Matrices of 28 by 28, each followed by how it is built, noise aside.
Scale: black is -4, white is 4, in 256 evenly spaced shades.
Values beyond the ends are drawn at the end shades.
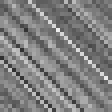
Toeplitz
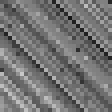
Toeplitz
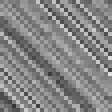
Toeplitz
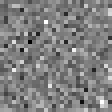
noise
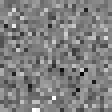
noise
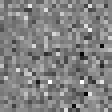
noise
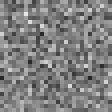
noise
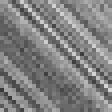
Toeplitz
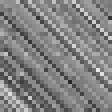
Toeplitz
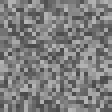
noise
